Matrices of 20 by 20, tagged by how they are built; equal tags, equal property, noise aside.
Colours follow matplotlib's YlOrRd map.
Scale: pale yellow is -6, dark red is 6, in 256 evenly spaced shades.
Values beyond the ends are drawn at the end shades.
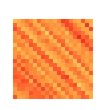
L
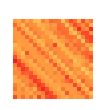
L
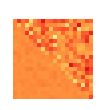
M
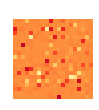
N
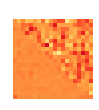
M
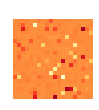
N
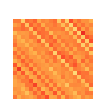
L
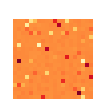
N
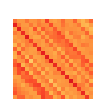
L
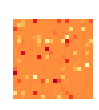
N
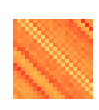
L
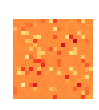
N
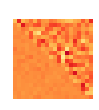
M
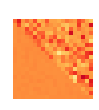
M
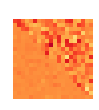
M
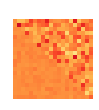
M
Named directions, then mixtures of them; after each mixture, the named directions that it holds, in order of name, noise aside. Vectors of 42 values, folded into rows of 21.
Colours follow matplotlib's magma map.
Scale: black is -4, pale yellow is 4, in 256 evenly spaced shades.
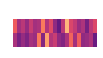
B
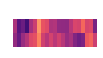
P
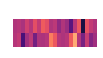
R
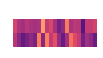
B, R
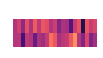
R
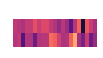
R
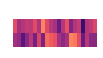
B, R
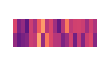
B, P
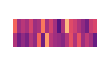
B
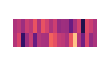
R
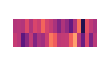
R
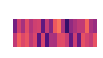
B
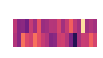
P, R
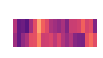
P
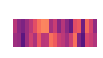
P, R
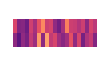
B, P
